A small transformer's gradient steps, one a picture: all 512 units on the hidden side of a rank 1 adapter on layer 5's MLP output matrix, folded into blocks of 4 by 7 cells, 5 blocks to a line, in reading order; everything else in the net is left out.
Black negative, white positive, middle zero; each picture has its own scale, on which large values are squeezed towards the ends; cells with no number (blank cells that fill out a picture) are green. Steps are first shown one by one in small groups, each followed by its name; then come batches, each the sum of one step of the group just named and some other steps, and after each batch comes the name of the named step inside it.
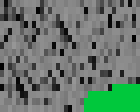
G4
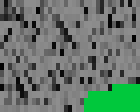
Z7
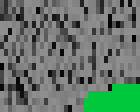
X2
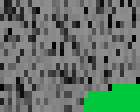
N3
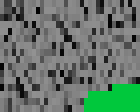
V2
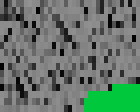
Z7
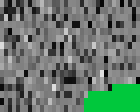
N3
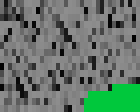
Z7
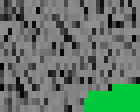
V2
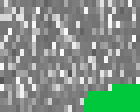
X2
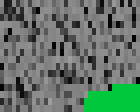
N3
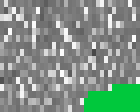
G4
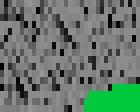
G4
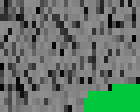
G4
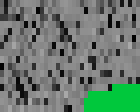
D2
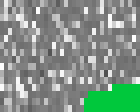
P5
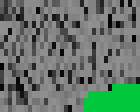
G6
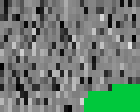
D2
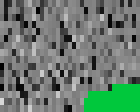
D2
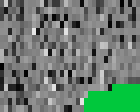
G6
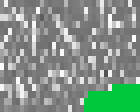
D2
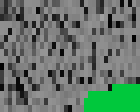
G6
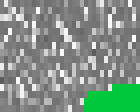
D2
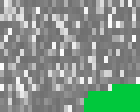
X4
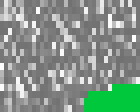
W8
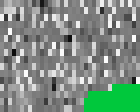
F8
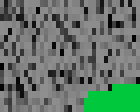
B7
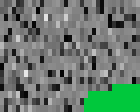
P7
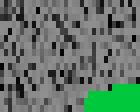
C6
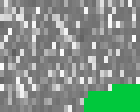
F8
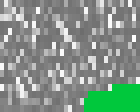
X4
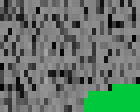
B7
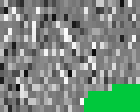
B7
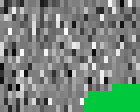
B7
